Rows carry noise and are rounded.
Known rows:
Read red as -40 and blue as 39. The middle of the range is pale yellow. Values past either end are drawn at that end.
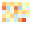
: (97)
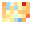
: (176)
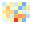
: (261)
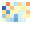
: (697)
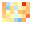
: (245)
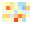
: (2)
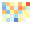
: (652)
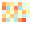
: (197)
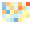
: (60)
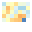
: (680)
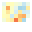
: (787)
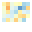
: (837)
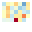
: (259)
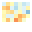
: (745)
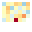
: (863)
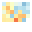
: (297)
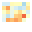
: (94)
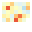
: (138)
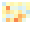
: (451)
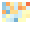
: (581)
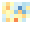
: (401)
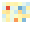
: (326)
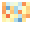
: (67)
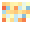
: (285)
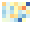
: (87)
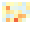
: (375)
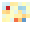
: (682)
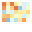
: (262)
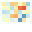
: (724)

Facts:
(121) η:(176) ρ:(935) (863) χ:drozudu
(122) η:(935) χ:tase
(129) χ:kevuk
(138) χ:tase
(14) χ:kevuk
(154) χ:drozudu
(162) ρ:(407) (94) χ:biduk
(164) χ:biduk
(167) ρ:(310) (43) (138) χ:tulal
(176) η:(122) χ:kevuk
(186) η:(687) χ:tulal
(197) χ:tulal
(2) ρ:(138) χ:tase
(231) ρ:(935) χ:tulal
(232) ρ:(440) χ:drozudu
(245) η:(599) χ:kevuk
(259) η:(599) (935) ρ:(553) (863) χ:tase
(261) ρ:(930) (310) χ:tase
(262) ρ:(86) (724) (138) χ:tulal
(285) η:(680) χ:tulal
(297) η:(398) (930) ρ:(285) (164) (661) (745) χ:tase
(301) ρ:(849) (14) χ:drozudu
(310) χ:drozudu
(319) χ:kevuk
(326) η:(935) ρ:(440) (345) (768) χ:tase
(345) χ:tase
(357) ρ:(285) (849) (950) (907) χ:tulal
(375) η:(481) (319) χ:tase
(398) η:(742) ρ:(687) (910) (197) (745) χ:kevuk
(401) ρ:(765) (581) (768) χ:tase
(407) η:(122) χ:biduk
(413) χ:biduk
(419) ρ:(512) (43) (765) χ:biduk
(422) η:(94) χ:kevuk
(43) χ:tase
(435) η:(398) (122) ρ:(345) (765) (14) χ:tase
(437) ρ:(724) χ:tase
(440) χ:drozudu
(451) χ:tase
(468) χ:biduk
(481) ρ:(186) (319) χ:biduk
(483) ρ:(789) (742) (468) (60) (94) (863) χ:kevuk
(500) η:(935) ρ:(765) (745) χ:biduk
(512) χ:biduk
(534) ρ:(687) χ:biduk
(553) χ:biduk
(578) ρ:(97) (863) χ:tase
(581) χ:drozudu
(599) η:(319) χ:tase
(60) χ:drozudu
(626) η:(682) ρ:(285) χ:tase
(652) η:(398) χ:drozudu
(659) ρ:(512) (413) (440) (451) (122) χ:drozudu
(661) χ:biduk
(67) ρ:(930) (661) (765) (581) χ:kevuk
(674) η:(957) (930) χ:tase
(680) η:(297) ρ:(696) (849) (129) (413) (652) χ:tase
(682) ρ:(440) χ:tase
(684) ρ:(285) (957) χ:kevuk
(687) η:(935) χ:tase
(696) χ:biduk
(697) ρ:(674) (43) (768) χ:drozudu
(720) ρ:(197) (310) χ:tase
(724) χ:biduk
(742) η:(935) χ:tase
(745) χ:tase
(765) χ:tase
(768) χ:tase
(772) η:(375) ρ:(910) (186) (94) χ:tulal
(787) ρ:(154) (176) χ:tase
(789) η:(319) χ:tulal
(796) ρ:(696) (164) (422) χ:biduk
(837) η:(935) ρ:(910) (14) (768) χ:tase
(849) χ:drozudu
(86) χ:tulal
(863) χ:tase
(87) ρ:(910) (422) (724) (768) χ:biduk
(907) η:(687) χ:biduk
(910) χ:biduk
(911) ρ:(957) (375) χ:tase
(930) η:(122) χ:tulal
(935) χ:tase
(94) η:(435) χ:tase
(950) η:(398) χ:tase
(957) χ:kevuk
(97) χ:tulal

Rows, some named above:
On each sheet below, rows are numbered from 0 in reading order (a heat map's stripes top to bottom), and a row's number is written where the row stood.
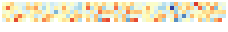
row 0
(138)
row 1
(745)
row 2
(911)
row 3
(186)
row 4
(186)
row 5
(787)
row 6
(121)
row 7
(930)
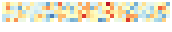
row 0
(768)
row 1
(419)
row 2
(398)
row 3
(14)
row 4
(261)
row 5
(910)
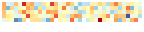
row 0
(14)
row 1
(957)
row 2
(437)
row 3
(863)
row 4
(231)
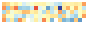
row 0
(357)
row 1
(326)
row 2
(232)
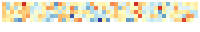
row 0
(422)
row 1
(796)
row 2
(231)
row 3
(301)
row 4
(14)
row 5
(534)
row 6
(935)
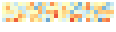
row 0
(43)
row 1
(684)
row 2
(720)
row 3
(772)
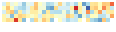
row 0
(626)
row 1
(435)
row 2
(534)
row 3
(440)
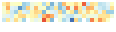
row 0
(837)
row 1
(720)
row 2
(849)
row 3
(765)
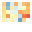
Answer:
(483)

